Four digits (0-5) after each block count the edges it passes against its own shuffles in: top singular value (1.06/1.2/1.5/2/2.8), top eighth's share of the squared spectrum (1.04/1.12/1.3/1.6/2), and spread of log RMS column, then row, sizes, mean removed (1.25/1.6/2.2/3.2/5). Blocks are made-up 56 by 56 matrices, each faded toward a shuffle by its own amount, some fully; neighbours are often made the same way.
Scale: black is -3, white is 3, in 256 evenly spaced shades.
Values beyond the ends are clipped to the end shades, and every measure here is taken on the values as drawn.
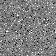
1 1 0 0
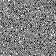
1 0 0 0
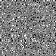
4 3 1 2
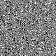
2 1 0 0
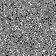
1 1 0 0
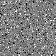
0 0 0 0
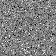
0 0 0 0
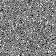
0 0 0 0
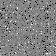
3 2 0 1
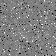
1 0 0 0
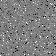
0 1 0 0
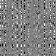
4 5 4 2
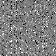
3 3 2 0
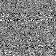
1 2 0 3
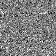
0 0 0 2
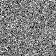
0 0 0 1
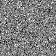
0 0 0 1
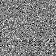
1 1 0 2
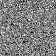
0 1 0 1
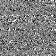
1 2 0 3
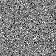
0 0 0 0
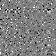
3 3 1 1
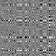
5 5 3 3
